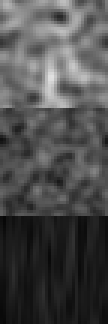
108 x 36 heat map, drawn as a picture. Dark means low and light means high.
The table splits into 3 rows of 1 panel. Panel 1,1: middling, blotchy, strong in contrast. Panel 2,1: low, blotchy. Panel 3,1: very low, streaked downward, faint in contrast.
